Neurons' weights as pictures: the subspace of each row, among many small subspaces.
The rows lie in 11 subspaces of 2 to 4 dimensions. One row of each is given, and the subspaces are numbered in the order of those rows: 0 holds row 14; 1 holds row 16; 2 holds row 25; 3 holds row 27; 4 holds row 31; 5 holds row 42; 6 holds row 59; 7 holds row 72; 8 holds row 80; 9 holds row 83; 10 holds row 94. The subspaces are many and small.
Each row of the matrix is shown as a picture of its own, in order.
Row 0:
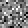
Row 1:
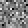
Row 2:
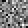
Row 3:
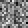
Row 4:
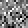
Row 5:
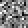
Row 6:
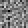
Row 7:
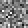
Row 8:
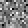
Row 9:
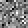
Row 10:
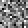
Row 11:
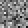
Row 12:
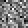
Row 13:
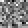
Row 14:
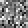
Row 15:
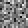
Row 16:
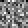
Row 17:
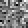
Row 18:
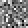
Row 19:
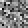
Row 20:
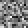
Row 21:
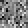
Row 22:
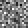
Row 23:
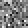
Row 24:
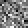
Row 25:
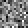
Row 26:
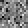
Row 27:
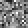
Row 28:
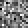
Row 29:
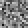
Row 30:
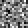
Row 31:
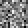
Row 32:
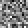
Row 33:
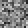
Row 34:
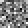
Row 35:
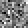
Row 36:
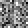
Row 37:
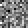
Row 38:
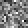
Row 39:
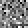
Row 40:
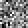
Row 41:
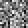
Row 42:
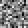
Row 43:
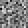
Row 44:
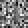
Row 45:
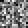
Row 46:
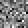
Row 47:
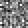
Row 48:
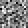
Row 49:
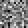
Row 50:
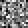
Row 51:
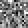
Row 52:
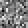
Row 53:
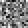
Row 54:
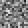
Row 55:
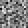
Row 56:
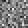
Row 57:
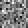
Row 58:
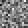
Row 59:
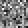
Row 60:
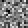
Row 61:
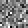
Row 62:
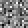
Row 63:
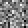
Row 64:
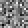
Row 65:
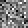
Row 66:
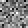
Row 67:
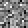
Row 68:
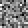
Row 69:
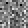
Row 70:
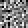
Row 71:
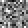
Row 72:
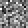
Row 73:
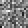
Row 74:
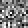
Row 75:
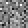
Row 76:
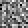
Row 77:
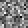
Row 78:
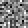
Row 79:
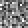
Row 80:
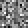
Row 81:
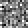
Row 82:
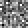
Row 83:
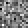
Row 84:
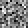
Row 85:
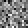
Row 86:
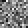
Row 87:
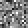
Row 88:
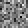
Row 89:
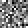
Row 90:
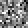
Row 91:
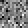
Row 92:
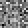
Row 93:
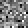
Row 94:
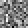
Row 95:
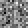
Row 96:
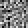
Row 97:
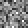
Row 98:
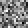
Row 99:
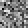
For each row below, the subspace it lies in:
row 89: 10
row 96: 7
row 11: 6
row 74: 10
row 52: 0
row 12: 3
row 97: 2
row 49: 6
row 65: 3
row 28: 9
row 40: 10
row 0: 3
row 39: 6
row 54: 5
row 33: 1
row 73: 0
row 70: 7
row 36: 1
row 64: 8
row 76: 6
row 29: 9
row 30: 5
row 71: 8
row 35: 1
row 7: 2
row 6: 7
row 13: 1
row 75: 4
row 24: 3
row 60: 5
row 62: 8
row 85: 2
